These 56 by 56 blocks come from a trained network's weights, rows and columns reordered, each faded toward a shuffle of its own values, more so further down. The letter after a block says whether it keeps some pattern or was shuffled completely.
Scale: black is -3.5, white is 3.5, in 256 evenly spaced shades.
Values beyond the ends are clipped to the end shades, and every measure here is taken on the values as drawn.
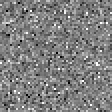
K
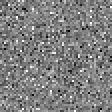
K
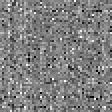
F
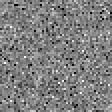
K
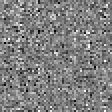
F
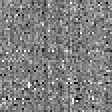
F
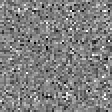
F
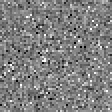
K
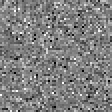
K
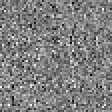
F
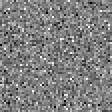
K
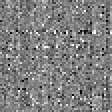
F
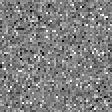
K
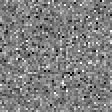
K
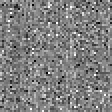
F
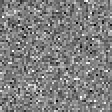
K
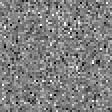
K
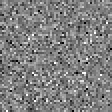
F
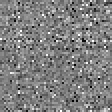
F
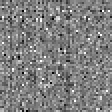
F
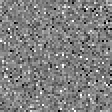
K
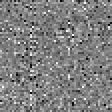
F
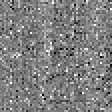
F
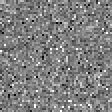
K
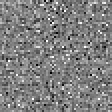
F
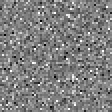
K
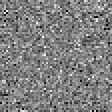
F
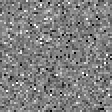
K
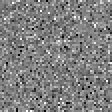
K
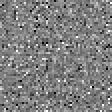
F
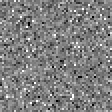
K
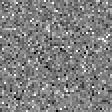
K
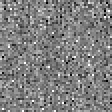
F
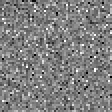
K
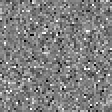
K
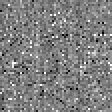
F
